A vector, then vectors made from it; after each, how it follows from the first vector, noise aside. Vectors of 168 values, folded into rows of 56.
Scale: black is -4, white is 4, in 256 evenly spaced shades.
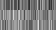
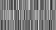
sign-scrambled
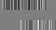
partly zeroed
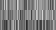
reversed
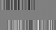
partly zeroed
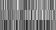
reversed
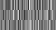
sign-scrambled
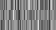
sign-scrambled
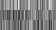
negated
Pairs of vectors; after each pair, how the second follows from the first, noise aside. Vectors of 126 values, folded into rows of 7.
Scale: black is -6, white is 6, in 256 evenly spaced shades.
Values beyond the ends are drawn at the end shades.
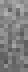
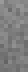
shrunk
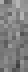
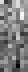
scaled up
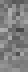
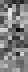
scaled up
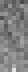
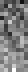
scaled up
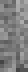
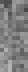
reversed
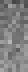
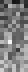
scaled up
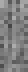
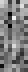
scaled up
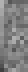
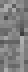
wrapped around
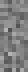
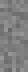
shrunk
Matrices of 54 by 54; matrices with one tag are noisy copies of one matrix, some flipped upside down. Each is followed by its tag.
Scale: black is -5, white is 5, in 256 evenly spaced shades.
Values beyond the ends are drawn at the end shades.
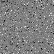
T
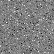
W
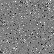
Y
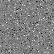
W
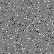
W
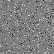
W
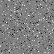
W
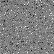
T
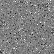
Y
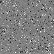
Y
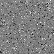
Y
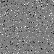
T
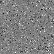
Y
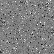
Y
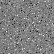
W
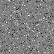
W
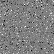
T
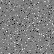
W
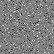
W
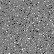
W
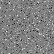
W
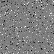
T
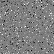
T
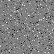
W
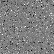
T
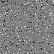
T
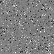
Y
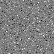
W
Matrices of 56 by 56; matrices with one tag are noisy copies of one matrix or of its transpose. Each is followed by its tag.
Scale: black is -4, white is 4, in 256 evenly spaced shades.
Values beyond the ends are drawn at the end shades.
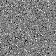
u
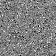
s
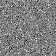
u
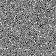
u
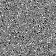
s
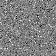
u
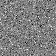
u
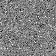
u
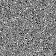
s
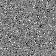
u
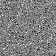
s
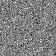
s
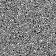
s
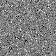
u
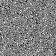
s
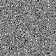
u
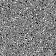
s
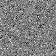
u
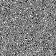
s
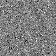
u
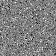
s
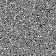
u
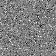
u
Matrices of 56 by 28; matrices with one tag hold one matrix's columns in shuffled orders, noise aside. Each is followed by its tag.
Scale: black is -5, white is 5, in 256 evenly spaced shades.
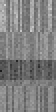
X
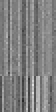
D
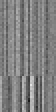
D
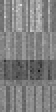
X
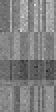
X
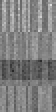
X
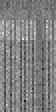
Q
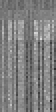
Q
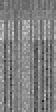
Q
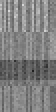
X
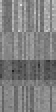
X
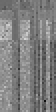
Q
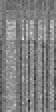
Q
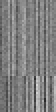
D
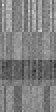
X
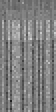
Q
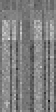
Q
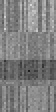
X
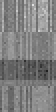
X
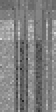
Q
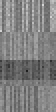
X
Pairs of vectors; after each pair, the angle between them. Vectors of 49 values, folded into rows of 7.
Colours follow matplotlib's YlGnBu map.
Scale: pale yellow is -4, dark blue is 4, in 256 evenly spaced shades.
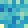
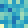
nearly parallel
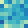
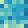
nearly parallel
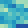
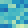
nearly opposite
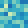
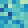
nearly opposite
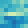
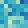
partly opposed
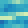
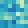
partly aligned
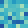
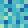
orthogonal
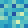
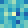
partly opposed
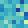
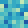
nearly opposite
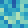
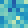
partly aligned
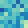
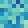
nearly parallel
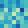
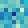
nearly opposite
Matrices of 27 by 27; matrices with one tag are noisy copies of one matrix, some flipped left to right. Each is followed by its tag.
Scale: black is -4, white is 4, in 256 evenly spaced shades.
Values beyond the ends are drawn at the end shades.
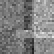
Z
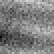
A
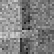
Z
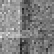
Z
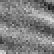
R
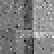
Z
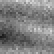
A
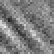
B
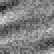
R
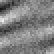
R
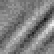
B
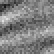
R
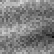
A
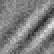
B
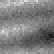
A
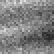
A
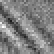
B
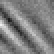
B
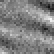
R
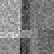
Z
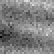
A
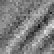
B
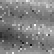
A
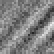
B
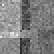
Z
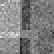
Z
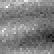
A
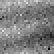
A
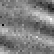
R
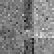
Z
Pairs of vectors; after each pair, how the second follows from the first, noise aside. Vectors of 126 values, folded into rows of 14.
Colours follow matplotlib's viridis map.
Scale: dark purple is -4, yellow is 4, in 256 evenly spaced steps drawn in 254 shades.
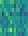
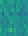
shrunk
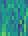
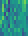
reversed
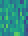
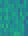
shrunk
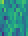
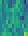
reversed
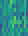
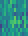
copied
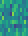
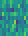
reversed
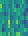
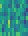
copied
